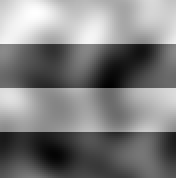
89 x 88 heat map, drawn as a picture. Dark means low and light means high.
Lone odd cells: none. Stripes: horizontal, repeating 2 times. Ninth with the highest average: top left.
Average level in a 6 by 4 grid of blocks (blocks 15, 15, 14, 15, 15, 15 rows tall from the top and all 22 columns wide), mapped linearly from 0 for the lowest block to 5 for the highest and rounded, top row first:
5 4 4 4 / 3 3 2 2 / 1 1 0 1 / 4 3 2 4 / 1 2 2 2 / 1 0 1 1
